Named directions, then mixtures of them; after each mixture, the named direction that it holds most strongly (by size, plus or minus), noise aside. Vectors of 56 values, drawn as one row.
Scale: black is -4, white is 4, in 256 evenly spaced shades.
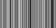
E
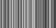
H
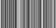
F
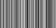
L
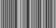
F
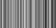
H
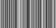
F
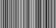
F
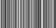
F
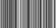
F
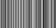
H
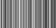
H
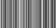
F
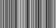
L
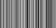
L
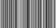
F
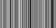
E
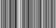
F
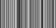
F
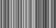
H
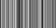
F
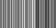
H
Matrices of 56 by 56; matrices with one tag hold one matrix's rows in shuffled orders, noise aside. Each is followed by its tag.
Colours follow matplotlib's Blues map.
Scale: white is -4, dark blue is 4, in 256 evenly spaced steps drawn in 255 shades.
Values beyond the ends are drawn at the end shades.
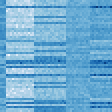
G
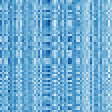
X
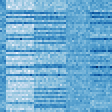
G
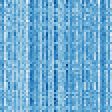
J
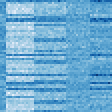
G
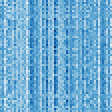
J
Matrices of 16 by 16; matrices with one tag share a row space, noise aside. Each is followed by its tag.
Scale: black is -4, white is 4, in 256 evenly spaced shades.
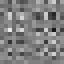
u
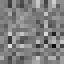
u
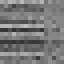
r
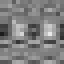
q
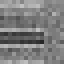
r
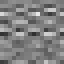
q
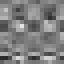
q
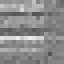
r
